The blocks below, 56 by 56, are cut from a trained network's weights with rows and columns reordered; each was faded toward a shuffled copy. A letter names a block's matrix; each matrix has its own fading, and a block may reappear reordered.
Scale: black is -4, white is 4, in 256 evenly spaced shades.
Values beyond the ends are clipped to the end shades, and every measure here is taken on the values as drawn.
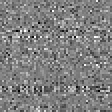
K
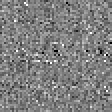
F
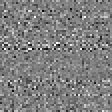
K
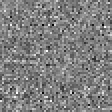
F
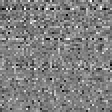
K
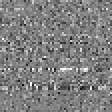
K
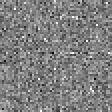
F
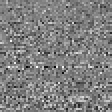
K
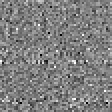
F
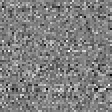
K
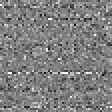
K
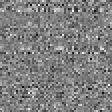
K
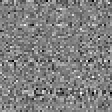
K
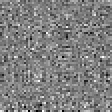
K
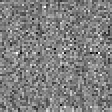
F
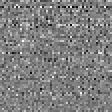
K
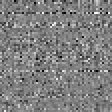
K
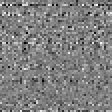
K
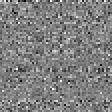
K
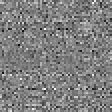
K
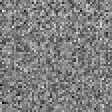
F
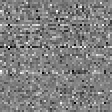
K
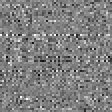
K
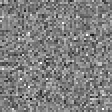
F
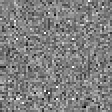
F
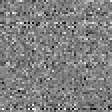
K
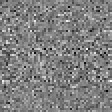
K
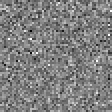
F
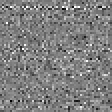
K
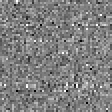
F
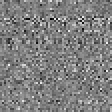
K
